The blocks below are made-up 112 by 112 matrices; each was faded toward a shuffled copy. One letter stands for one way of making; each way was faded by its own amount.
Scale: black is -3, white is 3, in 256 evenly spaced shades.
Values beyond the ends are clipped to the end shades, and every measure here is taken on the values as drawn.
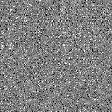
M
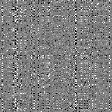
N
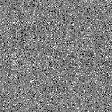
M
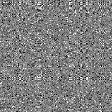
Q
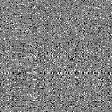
Q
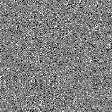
M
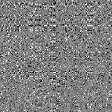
Q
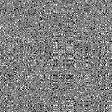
Q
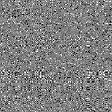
Q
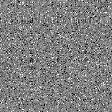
M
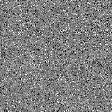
M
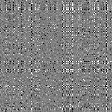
N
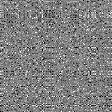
Q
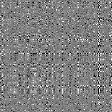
N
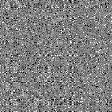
Q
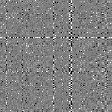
N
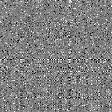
Q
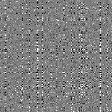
N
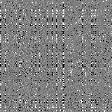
N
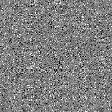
M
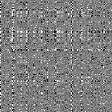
N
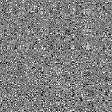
Q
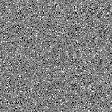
M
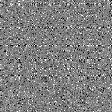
Q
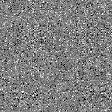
M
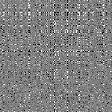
N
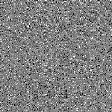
M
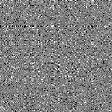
Q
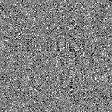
M
